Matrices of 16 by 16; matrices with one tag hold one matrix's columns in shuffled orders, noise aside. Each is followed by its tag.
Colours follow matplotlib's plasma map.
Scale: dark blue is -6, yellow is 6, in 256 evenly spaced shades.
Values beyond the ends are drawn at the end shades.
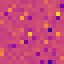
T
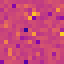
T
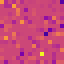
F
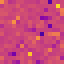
F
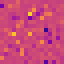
T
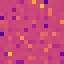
F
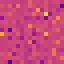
T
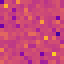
F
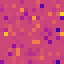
T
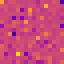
F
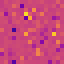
T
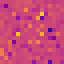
T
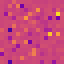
T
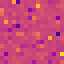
F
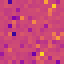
F
